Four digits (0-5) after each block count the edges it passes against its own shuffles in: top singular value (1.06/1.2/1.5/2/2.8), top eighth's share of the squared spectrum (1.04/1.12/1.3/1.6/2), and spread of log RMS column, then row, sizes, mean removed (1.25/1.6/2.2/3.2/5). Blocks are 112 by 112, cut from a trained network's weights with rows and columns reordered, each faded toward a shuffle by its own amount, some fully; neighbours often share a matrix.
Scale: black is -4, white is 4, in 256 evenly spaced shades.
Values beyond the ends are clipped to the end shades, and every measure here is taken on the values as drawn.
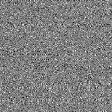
4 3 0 2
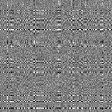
5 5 3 4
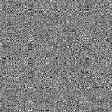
4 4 2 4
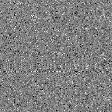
4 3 1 2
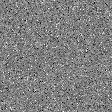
2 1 0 0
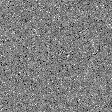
1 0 0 0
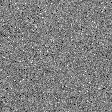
0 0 0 0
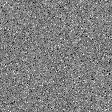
0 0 0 0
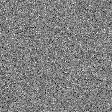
2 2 0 1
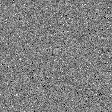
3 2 0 1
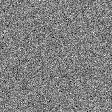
2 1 0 0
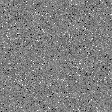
2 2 1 1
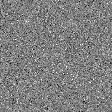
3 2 0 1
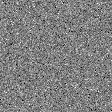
1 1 0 0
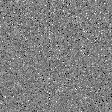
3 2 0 0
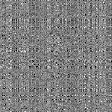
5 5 2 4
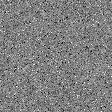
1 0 0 0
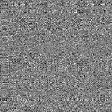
4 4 1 3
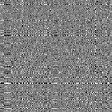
5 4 2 3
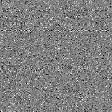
4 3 1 2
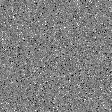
1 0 0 0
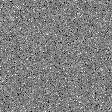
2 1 0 0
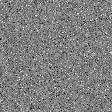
1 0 0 0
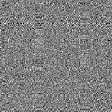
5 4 2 3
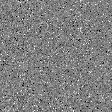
2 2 1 0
